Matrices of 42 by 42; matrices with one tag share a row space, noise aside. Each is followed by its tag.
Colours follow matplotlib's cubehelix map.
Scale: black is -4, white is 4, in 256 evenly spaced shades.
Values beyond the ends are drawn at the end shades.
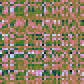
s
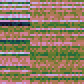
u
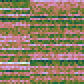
u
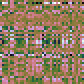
s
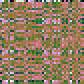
s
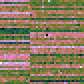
u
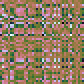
s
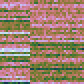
u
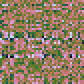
s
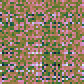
s
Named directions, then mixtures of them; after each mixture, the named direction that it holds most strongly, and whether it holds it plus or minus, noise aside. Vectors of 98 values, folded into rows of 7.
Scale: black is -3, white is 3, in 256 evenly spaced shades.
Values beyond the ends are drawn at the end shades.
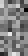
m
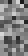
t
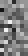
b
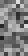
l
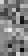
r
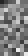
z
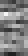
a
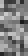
a, plus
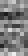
a, minus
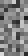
z, minus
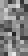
m, plus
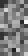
z, plus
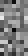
b, plus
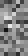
l, plus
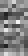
a, minus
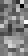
t, minus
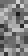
l, plus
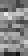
a, plus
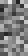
t, minus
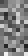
z, plus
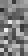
b, plus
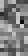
r, plus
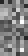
r, minus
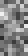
l, plus
